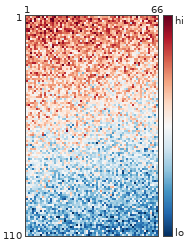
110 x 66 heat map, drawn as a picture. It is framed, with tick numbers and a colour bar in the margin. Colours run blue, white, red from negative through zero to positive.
The ninth with the lowest average is the bottom right. The grain is fine, like static. Overall the values sit about 50% of the way up the scale. There is an overall slope up to the top. No row or column stands out.
